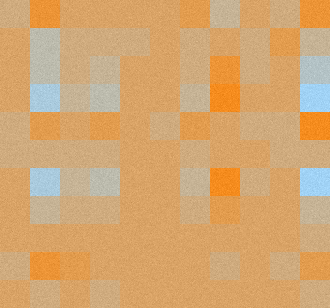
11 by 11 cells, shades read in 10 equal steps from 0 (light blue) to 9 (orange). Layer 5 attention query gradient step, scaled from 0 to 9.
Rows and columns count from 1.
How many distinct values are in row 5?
4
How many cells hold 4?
9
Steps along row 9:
same same same same same same same same same down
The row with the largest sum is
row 5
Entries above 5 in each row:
8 4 5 6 7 4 5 6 10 8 8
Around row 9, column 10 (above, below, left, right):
6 5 6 5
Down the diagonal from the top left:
5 3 5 3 6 6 4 7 6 5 5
